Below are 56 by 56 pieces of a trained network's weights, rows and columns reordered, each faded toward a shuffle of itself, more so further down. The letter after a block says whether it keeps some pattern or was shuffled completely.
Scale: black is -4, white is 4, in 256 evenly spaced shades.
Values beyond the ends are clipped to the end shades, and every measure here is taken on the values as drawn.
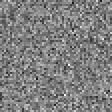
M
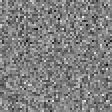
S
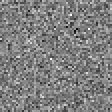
M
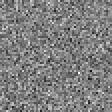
M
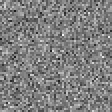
M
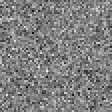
M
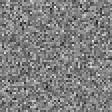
M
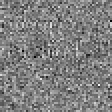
S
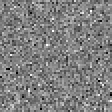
M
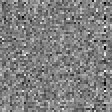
S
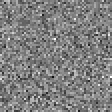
S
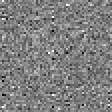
S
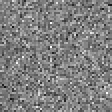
M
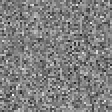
M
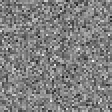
M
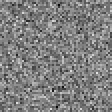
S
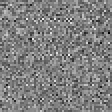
S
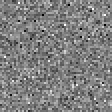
M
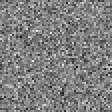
M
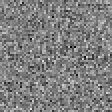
S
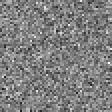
M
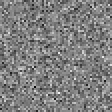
M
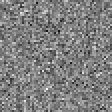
M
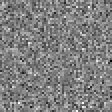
S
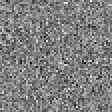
S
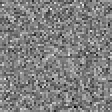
M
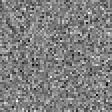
M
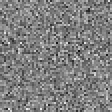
S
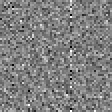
S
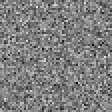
S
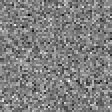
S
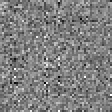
S
